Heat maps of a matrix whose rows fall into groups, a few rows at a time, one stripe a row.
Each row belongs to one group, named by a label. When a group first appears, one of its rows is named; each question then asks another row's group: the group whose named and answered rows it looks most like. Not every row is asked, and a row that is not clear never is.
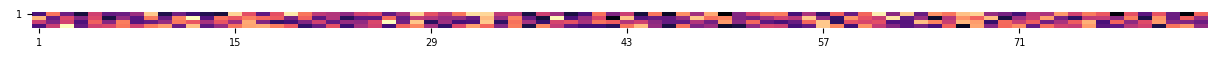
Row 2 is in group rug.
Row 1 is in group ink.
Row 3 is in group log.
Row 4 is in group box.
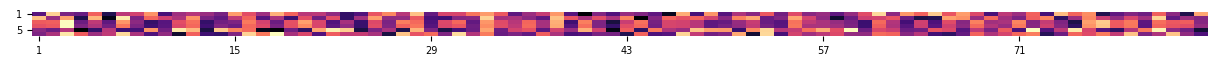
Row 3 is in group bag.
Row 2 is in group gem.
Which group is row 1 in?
ink
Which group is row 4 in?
bag
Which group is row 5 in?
log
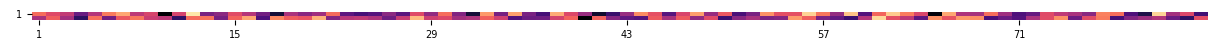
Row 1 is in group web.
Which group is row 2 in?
ink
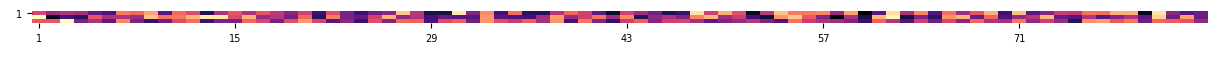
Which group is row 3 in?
bag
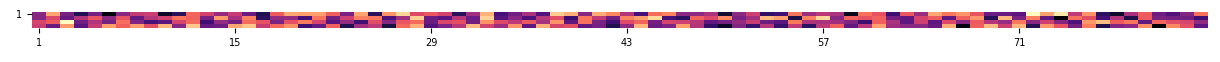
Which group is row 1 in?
ink
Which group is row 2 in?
log
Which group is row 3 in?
bag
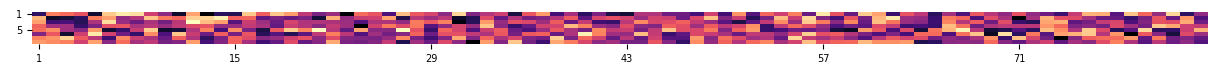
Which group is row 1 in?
box
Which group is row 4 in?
gem
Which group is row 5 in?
ink
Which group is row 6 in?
log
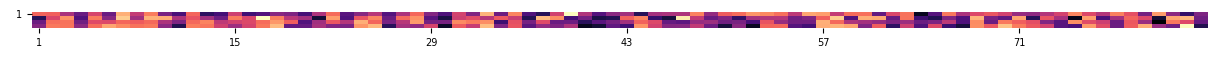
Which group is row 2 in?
box
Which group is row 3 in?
box
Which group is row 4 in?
box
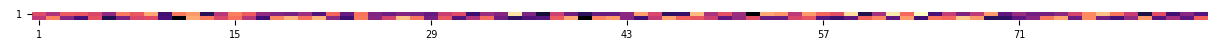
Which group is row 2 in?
ink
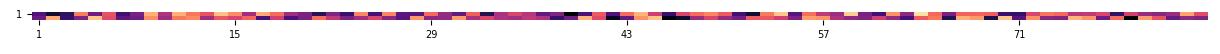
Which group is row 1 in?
rug
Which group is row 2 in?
log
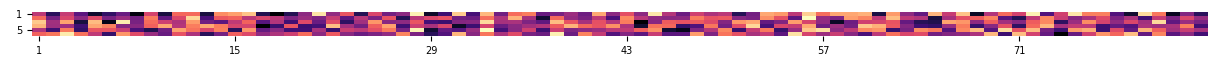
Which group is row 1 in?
log
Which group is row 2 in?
rug
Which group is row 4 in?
gem
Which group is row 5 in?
log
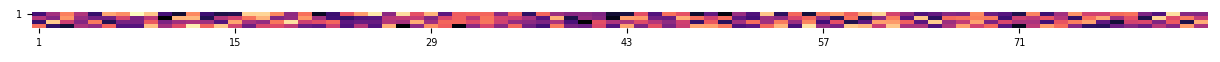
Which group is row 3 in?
ink
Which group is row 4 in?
rug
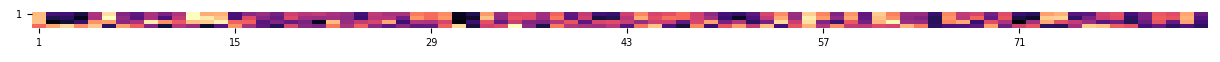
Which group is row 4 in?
web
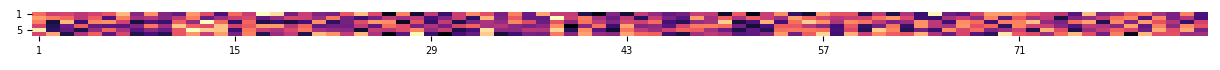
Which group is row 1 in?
box
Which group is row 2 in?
web
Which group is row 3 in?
log
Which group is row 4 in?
rug
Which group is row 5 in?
bag
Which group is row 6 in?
log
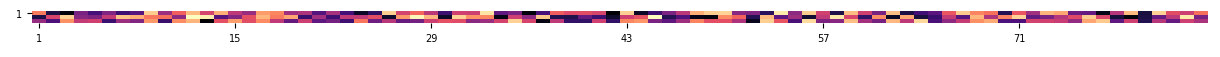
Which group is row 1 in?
rug
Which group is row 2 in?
box
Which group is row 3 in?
rug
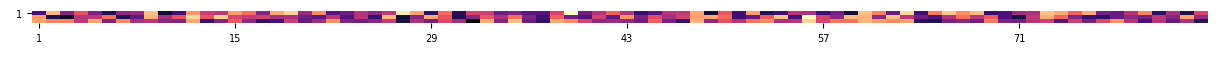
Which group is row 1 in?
ink
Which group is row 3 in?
web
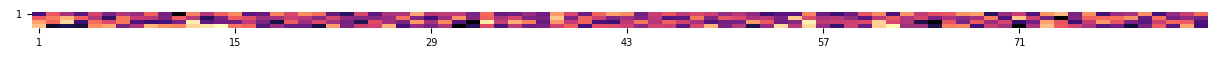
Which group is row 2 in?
web
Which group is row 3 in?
bag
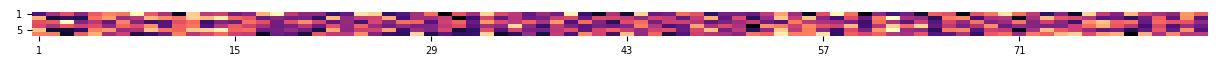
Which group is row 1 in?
box
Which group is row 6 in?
log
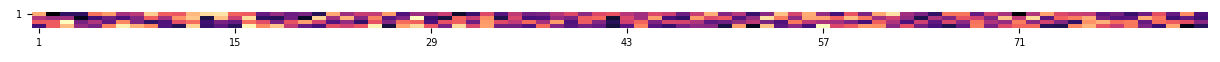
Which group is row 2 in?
log
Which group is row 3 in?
bag
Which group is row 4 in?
box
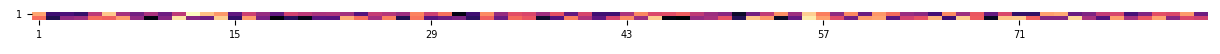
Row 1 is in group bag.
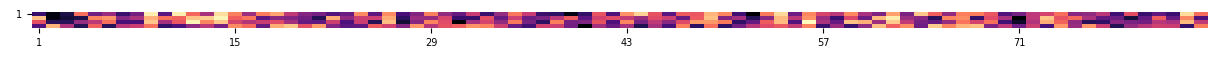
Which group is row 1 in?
rug
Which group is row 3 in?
rug
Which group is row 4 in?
ink
